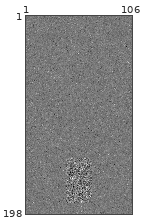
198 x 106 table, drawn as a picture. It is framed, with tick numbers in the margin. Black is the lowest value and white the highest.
Odd rows or columns: none. Histogram: heavy tails on both sides. Slope: none. Odd patch: rougher, in the bottom middle. Roughest part: bottom middle.
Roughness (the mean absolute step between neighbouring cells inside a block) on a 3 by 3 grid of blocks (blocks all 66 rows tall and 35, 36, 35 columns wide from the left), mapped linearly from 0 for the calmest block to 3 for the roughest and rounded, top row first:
0 0 0
0 0 0
0 3 0
